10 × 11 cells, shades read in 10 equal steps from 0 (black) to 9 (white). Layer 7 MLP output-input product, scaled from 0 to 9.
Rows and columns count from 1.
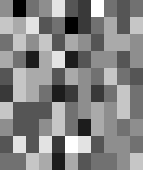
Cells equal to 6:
15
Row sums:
47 50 57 47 54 44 54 48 58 51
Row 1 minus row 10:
1 -4 -3 -1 7 -3 -1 5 0 -2 -3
